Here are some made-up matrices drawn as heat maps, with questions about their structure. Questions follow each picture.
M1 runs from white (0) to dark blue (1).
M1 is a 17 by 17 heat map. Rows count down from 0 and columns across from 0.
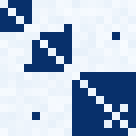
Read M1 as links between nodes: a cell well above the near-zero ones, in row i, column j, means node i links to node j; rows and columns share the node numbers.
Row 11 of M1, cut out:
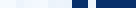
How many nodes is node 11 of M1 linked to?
7
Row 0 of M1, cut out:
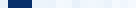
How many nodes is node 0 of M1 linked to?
3
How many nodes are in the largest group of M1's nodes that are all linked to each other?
7
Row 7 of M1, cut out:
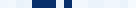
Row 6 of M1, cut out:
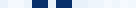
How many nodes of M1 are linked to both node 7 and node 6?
3
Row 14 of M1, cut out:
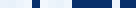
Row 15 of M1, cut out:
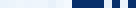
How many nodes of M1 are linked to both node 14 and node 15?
5
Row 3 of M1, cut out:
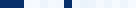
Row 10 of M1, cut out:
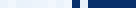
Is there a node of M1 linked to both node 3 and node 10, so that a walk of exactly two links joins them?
no
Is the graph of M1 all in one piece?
yes
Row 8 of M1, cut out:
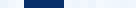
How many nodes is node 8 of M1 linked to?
5
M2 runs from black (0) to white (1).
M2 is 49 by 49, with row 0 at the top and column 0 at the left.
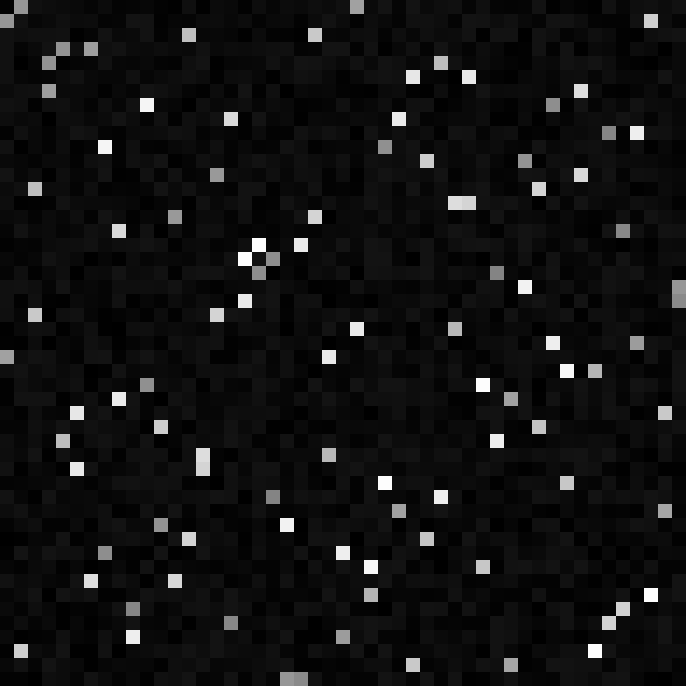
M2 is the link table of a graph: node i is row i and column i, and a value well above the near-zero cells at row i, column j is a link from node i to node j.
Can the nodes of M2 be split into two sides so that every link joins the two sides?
no
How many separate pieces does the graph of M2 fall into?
2
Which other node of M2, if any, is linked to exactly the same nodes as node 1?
none
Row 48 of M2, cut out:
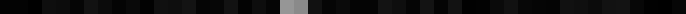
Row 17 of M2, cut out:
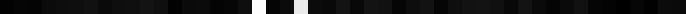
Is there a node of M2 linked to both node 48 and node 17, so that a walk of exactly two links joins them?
yes
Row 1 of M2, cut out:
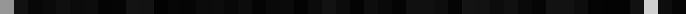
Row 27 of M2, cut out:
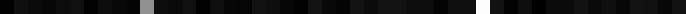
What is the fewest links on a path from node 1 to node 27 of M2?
6
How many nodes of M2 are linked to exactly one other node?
0
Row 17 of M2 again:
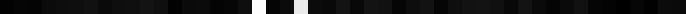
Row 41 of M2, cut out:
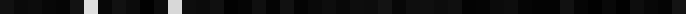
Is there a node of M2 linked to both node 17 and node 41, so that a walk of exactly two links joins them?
no
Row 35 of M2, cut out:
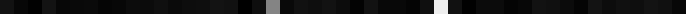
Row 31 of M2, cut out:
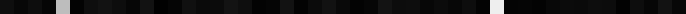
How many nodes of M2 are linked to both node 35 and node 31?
0
